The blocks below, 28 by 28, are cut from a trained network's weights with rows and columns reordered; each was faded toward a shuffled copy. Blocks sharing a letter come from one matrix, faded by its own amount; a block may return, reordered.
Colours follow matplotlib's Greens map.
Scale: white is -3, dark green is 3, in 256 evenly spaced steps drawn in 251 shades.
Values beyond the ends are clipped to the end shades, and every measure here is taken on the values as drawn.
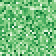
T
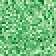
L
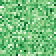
T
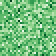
L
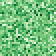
L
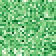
L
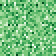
T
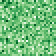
L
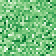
T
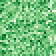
L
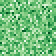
L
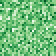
L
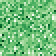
T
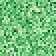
L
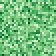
L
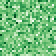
T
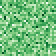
T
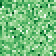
T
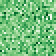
T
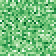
L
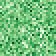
L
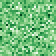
T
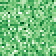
T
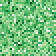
T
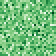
T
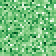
T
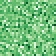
T
